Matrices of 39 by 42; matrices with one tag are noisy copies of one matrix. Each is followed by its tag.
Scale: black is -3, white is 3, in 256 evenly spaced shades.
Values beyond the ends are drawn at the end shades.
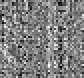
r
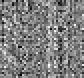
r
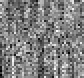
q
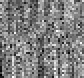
q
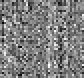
r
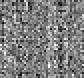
r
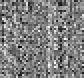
r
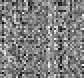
r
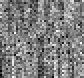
q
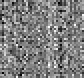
r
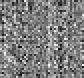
r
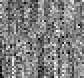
q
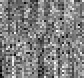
q
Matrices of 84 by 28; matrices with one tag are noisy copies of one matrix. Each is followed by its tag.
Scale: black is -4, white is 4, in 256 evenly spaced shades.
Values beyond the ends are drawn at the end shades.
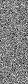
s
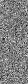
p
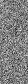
p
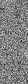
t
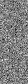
p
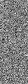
p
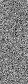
p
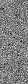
t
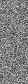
s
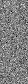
s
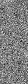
t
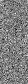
p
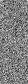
p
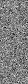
s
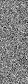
s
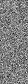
s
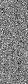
t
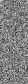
p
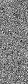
t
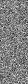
s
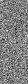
p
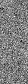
t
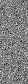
t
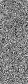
p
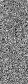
p
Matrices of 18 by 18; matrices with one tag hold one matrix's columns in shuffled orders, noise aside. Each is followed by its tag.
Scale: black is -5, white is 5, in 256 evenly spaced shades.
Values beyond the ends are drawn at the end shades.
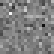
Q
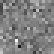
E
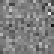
Q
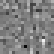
E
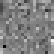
E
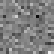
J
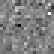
Q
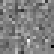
E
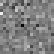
Q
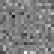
J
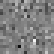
E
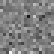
J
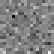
J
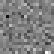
J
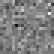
Q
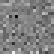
J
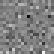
J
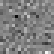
J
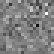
Q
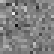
Q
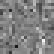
E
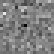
Q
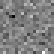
J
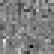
E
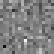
E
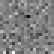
J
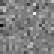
Q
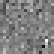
E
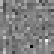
E
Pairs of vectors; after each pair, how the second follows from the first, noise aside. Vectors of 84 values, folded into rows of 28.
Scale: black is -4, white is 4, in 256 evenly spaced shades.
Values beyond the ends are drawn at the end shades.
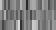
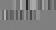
partly zeroed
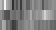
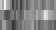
copied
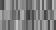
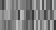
copied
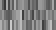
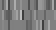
partly zeroed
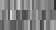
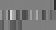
partly zeroed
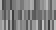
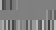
partly zeroed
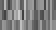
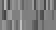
partly zeroed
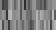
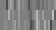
partly zeroed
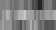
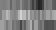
copied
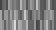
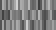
wrapped around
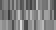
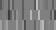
partly zeroed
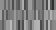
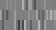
partly zeroed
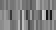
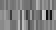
copied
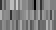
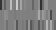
partly zeroed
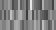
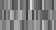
copied
